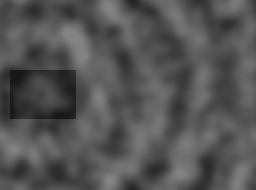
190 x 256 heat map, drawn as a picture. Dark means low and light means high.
No single row or column stands out from its neighbours. The middle left is the ninth with the lowest average. An odd patch, lower than its surroundings, sits in the middle left. Rings spread out from the middle left.
